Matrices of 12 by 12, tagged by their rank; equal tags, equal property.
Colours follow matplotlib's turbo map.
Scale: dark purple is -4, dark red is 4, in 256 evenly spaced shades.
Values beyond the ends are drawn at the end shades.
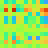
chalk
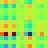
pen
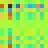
pen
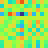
chalk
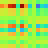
pen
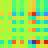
pen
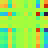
pen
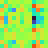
chalk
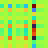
pen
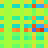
pen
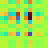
pen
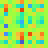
chalk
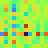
chalk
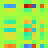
pen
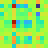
chalk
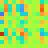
chalk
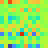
chalk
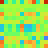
chalk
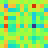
chalk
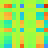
pen
